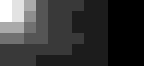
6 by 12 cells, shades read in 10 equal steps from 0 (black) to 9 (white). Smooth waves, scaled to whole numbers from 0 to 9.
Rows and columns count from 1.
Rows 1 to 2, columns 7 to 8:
2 1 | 1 1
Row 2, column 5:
2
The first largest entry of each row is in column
1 1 1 1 1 1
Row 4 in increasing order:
0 0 0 1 1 2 2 2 3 3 4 4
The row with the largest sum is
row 1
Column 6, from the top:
2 2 2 2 2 1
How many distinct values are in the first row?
7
